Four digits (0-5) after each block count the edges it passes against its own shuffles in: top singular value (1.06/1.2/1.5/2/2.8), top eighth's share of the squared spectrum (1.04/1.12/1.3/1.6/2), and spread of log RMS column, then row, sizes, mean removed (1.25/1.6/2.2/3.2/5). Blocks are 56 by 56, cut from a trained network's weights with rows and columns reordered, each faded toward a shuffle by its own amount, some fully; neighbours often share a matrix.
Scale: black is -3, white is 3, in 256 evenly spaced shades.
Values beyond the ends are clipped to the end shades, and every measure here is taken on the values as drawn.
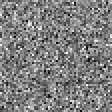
0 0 0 0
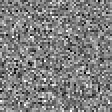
2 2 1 0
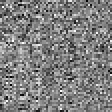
3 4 2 1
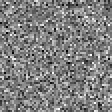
0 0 0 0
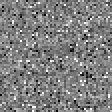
1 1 1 0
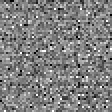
2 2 1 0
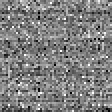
3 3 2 1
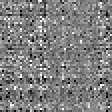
3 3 3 0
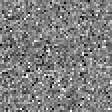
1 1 0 0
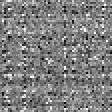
3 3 3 0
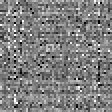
3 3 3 0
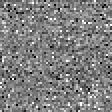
1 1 0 0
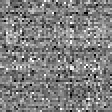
3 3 2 1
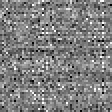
3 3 2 0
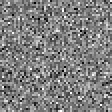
2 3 1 1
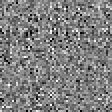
3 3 2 2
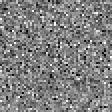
0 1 0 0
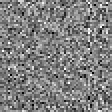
3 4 2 0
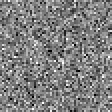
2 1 0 0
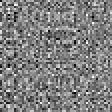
4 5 3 1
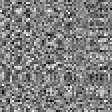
4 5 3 2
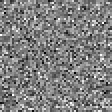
0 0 0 0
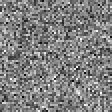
0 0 0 0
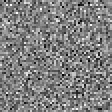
3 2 1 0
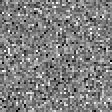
0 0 0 0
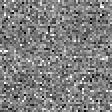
2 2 1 0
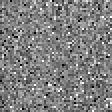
0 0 0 0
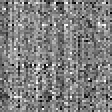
3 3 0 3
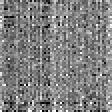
4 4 1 3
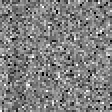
1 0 0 0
